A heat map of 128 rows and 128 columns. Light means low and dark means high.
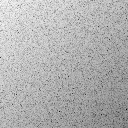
There are no regular stripes. Neither half mirrors the other. On average the colour sits 30% of the way up the scale. The field climbs toward the bottom right. The top left is the ninth with the lowest average. The bottom right is the ninth with the highest average. Fine speckle covers the field.
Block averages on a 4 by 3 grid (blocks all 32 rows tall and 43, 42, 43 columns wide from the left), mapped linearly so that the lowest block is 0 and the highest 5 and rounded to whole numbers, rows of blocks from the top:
0 1 2 | 1 2 3 | 2 3 4 | 3 4 5
